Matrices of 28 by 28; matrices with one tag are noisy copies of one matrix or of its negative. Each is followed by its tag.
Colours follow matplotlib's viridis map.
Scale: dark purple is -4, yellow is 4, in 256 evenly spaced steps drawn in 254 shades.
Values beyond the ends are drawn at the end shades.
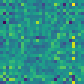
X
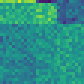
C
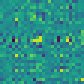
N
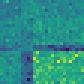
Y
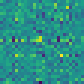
N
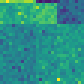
C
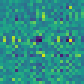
N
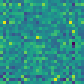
X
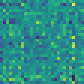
X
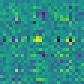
N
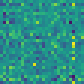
X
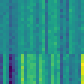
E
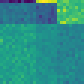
C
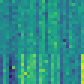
E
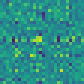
N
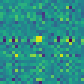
N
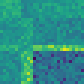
Y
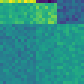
C
